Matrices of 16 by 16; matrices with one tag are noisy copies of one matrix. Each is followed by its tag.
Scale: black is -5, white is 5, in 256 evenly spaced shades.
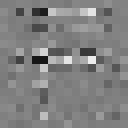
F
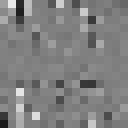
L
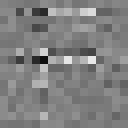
F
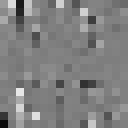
L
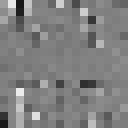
L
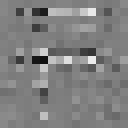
F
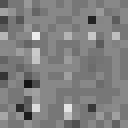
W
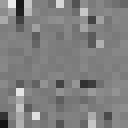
L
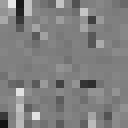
L
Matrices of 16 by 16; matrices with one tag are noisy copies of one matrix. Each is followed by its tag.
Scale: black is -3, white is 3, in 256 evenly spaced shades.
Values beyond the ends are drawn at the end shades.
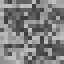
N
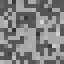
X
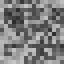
N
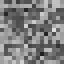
N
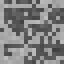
N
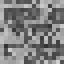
N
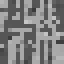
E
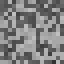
X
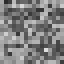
N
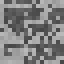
N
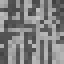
E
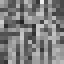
E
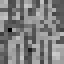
E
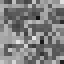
N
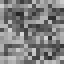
N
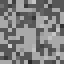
X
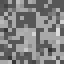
X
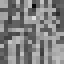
E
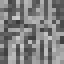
E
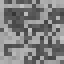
N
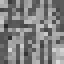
E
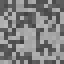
X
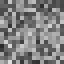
X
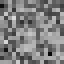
X
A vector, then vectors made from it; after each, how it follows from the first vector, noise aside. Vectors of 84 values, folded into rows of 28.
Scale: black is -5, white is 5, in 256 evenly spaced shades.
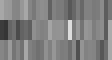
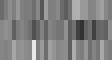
wrapped around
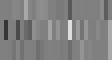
partly zeroed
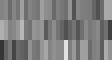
wrapped around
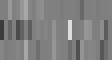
partly zeroed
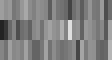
copied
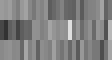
copied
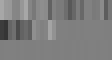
partly zeroed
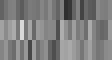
wrapped around
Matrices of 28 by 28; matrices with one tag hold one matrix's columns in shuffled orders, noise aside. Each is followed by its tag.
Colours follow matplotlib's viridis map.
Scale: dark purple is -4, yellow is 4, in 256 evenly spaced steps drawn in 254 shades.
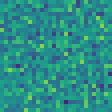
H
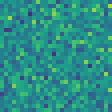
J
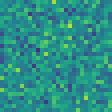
H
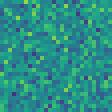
J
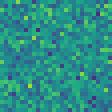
J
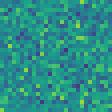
H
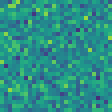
J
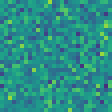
H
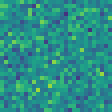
J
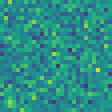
H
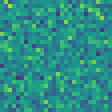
J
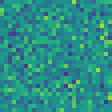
H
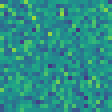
J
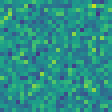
J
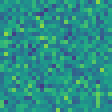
H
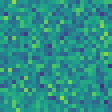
H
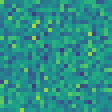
H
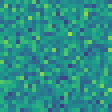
J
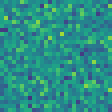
J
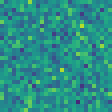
H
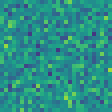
H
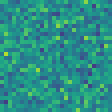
H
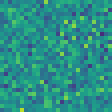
H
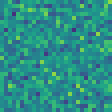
J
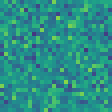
H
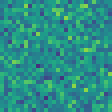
J
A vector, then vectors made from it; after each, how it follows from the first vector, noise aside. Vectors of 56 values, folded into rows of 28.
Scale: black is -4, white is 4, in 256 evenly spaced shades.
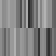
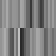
wrapped around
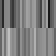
wrapped around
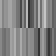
copied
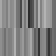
copied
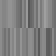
shrunk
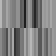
wrapped around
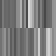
negated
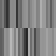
reversed
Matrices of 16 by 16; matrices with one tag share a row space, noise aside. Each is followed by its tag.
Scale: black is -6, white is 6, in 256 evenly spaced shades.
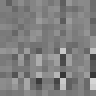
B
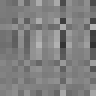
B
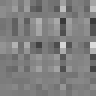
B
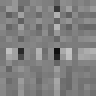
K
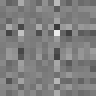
K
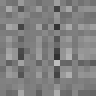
K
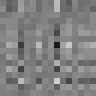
K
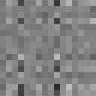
K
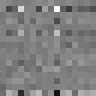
K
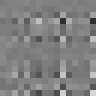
B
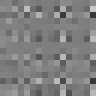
B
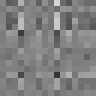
K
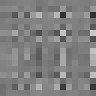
B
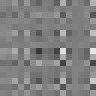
B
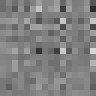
B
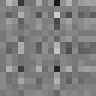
K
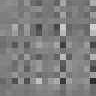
B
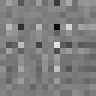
K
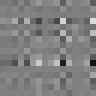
B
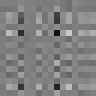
K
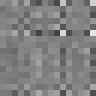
B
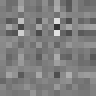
K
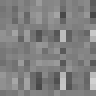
B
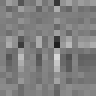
K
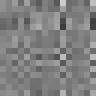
B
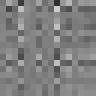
K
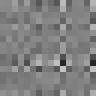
B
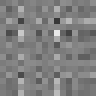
K
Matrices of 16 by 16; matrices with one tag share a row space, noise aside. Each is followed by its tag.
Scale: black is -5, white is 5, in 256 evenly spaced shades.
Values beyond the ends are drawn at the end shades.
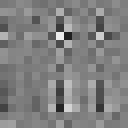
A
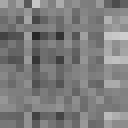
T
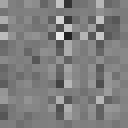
A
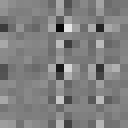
A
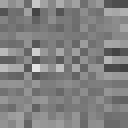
T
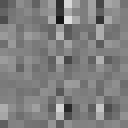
A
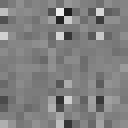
A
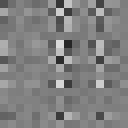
A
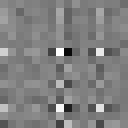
A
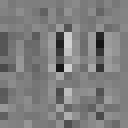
A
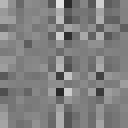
A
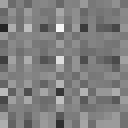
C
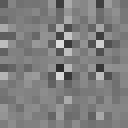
A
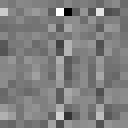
A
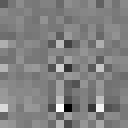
A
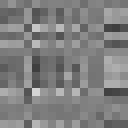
T
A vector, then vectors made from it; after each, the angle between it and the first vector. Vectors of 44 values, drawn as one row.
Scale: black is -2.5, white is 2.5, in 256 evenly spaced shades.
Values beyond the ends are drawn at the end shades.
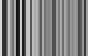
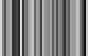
partly aligned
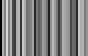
partly opposed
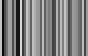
nearly parallel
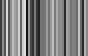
partly opposed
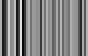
nearly parallel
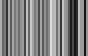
orthogonal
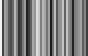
orthogonal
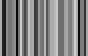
partly aligned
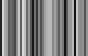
partly opposed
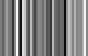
partly opposed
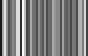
nearly opposite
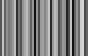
orthogonal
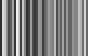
nearly opposite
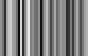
partly aligned
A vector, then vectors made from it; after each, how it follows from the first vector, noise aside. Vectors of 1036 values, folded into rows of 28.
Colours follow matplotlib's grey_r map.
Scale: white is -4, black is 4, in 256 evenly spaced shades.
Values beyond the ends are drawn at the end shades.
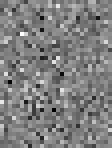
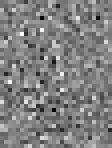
sign-scrambled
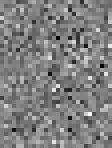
reversed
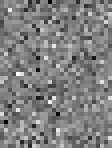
wrapped around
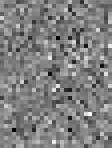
reversed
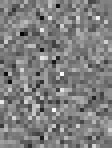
sign-scrambled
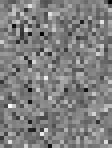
wrapped around
